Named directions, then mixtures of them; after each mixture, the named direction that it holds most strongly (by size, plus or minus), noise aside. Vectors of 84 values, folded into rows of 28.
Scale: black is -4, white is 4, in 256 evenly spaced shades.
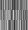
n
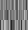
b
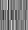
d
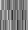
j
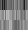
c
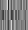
d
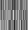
n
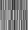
n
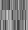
j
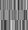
b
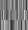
b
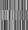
b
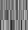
b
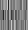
d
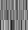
b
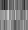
c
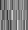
j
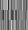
d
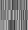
n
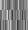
j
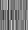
d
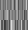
b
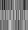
c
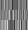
n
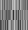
n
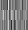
d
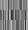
d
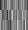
j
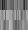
c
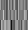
b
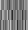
j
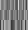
b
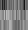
c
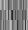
j
